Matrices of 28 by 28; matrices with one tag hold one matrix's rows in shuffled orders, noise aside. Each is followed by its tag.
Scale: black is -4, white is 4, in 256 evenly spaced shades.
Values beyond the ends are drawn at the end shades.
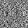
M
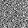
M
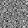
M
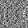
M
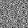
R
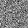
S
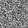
S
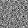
R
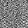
M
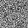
S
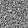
S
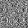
R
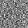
M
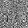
M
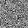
S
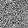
S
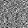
M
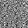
M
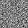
R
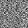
M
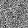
S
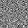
R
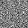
R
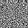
R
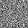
R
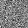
S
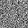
R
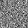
R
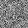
S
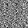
M
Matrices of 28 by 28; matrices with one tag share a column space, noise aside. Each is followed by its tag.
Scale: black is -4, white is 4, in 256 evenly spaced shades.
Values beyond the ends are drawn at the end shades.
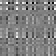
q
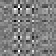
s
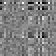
q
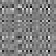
s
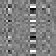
s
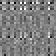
q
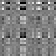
q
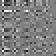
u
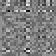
u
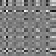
u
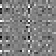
s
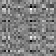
s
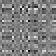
s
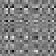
s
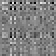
q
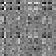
q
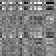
q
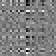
u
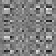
s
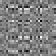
s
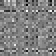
u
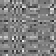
s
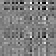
q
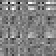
q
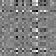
u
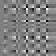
s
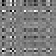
u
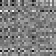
u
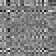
u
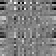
q
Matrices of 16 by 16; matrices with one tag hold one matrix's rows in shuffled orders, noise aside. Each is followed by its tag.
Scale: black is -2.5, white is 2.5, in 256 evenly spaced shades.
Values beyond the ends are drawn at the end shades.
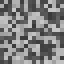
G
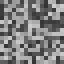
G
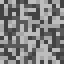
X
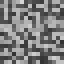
G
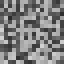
X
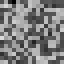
G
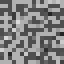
G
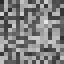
X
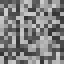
X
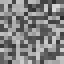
G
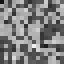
G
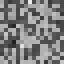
X
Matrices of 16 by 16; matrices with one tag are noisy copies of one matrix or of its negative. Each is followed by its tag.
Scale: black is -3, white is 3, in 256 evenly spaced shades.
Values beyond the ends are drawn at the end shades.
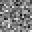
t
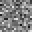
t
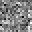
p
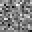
t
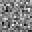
t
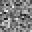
t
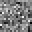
p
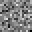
t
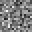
t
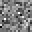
p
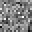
p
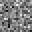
t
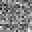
p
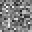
t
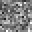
p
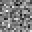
t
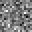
t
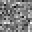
p
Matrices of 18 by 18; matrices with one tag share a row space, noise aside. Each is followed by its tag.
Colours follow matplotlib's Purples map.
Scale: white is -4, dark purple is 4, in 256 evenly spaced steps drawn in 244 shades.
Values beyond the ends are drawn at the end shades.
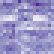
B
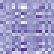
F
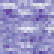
B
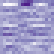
B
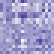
F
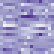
B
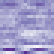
B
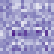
F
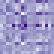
F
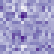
F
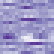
B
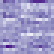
B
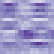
B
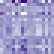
F
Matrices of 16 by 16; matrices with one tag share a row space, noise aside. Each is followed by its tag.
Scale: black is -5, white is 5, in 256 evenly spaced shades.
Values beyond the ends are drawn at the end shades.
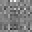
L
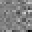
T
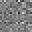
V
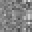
T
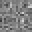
V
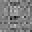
L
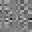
V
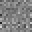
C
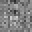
L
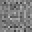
L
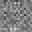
L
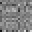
C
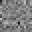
C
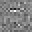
L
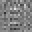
L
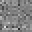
C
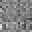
C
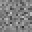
V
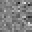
T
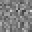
V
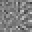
V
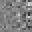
T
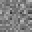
V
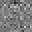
L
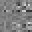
T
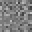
V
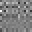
C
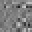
T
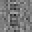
L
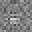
L
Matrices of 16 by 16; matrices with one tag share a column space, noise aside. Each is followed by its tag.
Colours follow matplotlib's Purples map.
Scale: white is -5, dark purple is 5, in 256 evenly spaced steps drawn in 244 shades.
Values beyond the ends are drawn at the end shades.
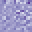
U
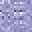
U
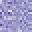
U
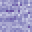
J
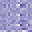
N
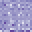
N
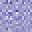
U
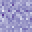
J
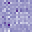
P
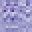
J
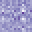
J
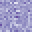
P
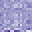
N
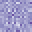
P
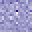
U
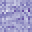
J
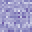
P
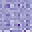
N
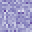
P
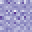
U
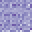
N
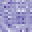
P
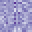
P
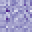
J
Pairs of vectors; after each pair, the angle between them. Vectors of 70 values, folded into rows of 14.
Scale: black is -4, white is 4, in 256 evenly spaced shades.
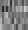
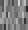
orthogonal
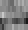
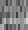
partly opposed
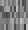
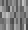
nearly opposite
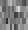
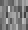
partly opposed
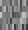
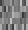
nearly opposite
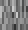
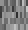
nearly opposite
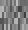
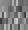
nearly parallel
